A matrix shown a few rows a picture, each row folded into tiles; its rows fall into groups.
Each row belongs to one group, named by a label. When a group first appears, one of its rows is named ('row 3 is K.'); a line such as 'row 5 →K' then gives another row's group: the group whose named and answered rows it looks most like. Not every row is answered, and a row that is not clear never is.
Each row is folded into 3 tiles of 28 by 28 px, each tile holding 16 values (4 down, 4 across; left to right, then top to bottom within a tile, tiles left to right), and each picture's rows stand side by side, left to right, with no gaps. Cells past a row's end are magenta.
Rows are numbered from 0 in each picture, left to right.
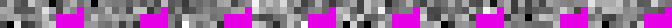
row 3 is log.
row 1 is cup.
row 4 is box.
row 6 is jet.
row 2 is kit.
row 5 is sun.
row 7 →log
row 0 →box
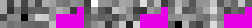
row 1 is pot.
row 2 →box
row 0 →jet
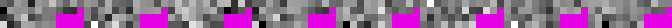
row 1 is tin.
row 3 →box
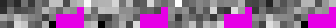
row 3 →kit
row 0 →kit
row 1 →log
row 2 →pot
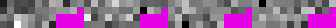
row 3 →cup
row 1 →sun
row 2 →log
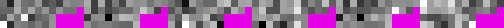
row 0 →box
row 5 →log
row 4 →jet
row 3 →box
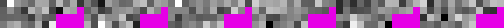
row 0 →pot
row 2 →pot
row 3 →log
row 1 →kit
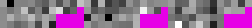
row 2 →tin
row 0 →cup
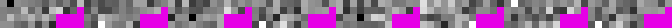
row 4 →jet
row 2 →jet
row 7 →tin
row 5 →log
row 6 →pot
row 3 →tin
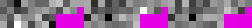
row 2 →jet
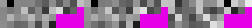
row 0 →cup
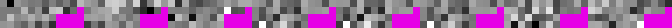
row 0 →cup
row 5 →tin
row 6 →box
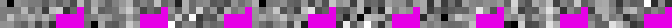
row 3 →cup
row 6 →box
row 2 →box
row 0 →cup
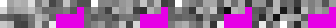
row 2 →pot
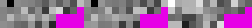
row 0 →cup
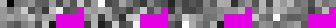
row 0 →cup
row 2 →kit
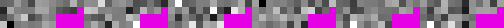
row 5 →tin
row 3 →cup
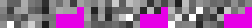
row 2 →box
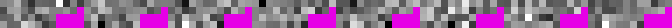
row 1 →log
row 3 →cup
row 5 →box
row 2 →kit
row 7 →kit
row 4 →kit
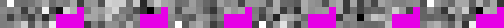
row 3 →tin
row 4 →jet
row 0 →pot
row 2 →tin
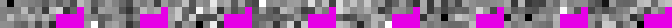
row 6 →jet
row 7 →kit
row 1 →tin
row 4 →log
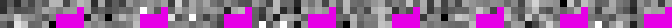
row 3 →tin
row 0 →kit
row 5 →jet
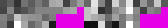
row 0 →kit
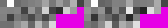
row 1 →pot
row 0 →pot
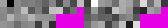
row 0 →cup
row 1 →pot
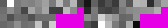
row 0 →pot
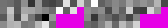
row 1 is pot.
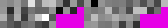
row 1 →cup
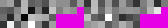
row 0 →tin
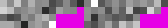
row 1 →pot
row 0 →log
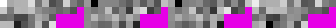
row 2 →cup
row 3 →log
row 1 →cup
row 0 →log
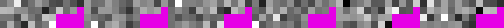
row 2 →pot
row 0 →log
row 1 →tin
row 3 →box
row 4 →cup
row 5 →sun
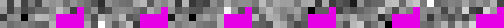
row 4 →kit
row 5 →pot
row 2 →jet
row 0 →jet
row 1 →kit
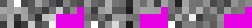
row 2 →box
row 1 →tin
